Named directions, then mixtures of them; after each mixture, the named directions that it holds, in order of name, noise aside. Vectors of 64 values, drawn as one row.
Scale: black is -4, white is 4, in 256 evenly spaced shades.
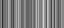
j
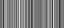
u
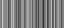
j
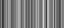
j, u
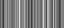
j, u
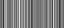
u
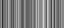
j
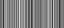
u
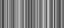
j, u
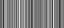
u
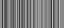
j, u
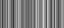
j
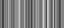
j, u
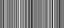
u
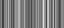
j, u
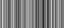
j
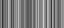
j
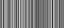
j, u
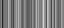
j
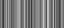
j, u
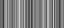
j, u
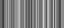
j, u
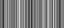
j, u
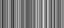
j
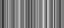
j, u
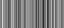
j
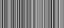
j, u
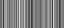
u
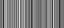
u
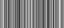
j, u
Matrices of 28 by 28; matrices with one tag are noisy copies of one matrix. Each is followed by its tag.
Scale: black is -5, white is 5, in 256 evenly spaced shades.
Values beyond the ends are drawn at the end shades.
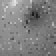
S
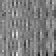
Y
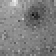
S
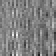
Y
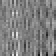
Y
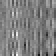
Y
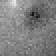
S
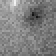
S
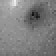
S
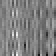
Y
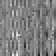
Y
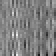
Y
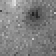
S
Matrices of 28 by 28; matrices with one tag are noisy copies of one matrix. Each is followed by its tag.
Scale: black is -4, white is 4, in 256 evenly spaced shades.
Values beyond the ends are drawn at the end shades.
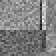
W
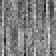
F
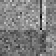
W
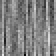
F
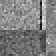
W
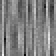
F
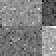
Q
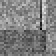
W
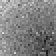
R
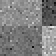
Q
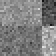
Q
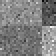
Q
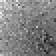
R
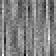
F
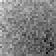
R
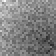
R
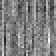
F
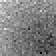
R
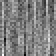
F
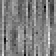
F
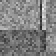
W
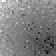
R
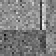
W
